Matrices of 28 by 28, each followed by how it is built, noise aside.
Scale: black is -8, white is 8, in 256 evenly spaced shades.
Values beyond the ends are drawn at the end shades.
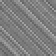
Toeplitz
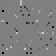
sparse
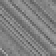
Toeplitz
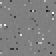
sparse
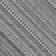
Toeplitz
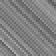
Toeplitz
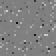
sparse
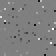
sparse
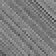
Toeplitz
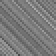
Toeplitz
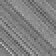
Toeplitz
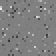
sparse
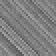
Toeplitz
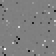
sparse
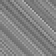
Toeplitz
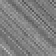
Toeplitz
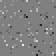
sparse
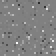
sparse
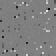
sparse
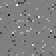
sparse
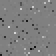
sparse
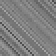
Toeplitz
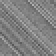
Toeplitz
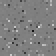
sparse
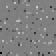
sparse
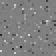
sparse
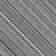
Toeplitz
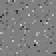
sparse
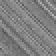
Toeplitz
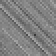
Toeplitz
